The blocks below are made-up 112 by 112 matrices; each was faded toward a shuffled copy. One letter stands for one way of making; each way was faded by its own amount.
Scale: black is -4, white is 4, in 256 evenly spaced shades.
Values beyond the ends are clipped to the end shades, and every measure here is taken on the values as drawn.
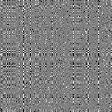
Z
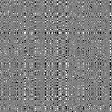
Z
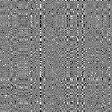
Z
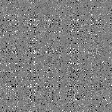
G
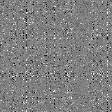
G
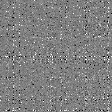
G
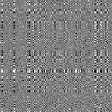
Z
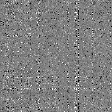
G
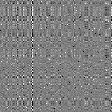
Z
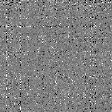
G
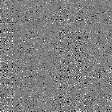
G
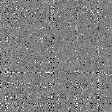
G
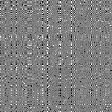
Z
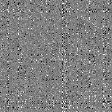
G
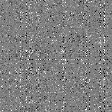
G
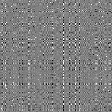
Z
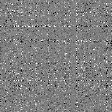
G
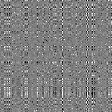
Z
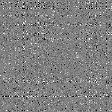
G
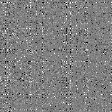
G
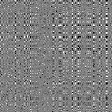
Z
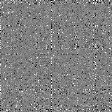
G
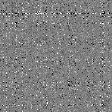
G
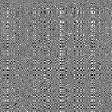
Z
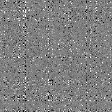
G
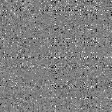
G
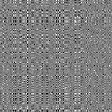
Z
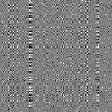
Z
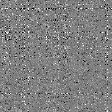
G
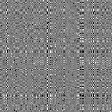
Z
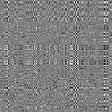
Z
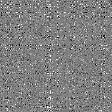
G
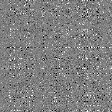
G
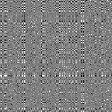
Z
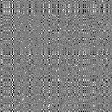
Z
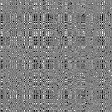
Z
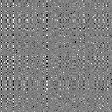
Z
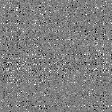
G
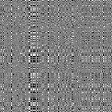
Z
